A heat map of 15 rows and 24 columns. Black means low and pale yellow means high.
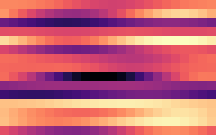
Ninth with the highest average: bottom right. Average level on the scale: 60%. Calmest part: middle right. Ninth with the lowest average: centre. Grain: streaks across.
